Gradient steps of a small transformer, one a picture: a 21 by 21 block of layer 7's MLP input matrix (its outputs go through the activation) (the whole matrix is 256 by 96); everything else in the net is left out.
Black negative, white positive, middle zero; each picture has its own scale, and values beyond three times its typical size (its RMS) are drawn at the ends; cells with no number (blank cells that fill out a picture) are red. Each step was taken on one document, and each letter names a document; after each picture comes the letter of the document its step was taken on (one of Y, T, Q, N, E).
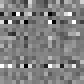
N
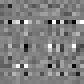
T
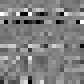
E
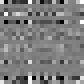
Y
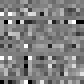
N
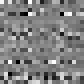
Y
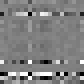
Y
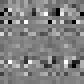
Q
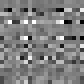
E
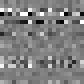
N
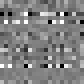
N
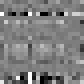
Y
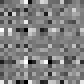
Q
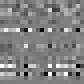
T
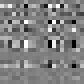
T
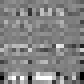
Y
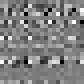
E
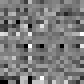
E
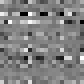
E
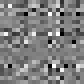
T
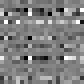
E
